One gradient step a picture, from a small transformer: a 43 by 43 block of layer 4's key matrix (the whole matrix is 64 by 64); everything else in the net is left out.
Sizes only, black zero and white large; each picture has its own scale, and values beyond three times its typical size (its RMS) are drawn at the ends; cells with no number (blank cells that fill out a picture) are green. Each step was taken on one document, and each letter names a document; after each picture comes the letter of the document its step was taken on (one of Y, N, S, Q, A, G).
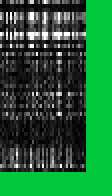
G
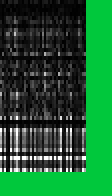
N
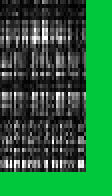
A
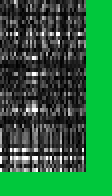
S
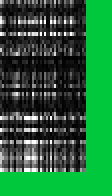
N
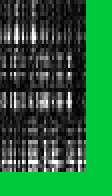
A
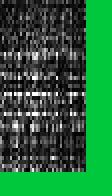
G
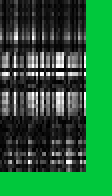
A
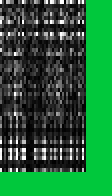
N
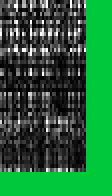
S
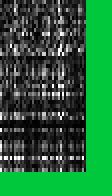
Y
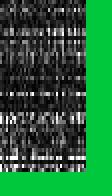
G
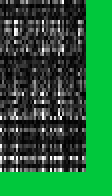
Y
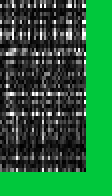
G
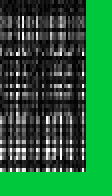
N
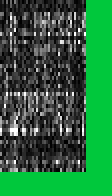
G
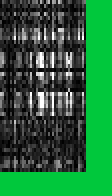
A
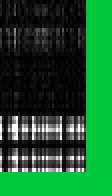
S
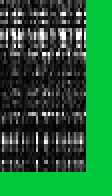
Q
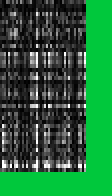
Q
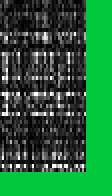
G
